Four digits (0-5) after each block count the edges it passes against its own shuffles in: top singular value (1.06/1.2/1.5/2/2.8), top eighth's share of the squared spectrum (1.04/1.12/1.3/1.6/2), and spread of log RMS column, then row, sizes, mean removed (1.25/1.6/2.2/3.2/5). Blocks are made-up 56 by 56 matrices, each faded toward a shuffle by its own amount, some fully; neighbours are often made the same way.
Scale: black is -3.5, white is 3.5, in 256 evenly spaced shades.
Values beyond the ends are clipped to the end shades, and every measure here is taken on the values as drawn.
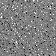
0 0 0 0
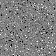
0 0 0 0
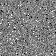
0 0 0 0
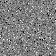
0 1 0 0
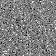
0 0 0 0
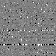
4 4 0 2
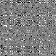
4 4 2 3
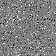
2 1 0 0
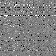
4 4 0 2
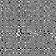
4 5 3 3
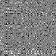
4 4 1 2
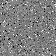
1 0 0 0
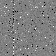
2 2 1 0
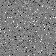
0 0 0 0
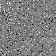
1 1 0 0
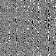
2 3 3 1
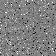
0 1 0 0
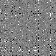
2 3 2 1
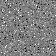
1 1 0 0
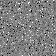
2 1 0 0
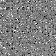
3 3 1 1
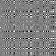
5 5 3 4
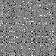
4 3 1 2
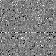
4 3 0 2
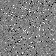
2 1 0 0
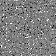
2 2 1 0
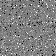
2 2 0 0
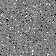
0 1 0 0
